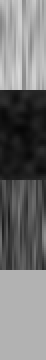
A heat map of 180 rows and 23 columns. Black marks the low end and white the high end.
The table splits into 4 rows of 1 panel. Panel 1,1: high, streaked downward. Panel 2,1: very low, blotchy, faint in contrast. Panel 3,1: low, streaked downward. Panel 4,1: high, flat.
